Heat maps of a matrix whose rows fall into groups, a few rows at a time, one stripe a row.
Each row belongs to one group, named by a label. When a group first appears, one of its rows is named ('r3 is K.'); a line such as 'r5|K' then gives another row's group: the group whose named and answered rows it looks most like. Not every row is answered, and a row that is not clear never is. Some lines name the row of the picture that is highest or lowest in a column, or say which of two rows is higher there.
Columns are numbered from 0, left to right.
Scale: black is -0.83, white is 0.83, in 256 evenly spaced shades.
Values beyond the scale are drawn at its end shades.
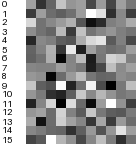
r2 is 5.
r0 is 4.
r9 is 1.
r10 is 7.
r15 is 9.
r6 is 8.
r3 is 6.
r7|5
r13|4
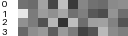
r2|6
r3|8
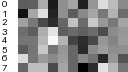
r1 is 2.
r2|7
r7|8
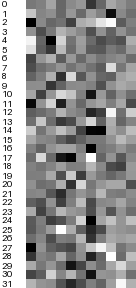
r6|2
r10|4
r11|2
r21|7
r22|8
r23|4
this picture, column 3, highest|25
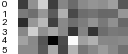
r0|2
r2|2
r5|6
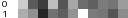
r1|1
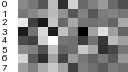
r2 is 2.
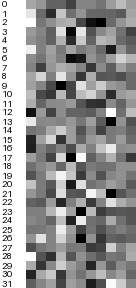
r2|5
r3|6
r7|4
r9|7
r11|5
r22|8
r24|6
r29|4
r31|8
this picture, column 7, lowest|2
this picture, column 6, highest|21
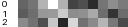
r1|9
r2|6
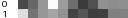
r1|5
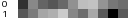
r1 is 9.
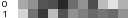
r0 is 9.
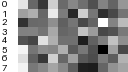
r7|5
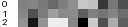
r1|4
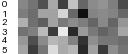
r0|6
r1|4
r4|4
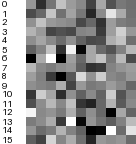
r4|8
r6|2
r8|7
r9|6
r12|5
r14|5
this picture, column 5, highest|8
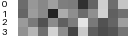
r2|1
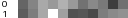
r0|9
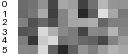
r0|8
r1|8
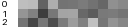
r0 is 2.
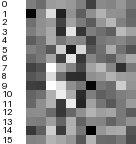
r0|4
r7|9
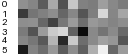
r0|6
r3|4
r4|6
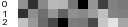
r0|4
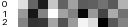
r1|4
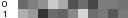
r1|1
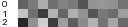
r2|2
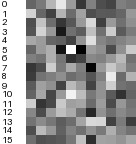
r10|9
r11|4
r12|4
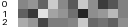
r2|1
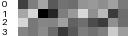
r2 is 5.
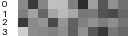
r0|4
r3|5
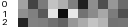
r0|4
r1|6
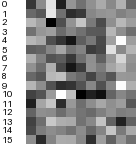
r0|2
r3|8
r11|2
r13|9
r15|4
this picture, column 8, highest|5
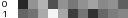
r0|2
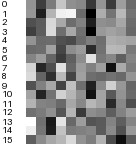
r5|8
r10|4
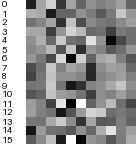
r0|2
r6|6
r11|6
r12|7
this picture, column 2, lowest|1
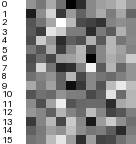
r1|2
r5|8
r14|9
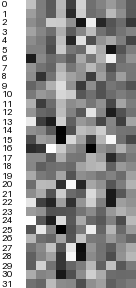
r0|6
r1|6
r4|6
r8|4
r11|4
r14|7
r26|6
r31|9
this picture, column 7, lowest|2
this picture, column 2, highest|16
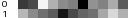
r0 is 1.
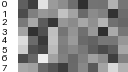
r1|9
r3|4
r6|9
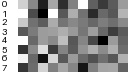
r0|1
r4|5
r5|2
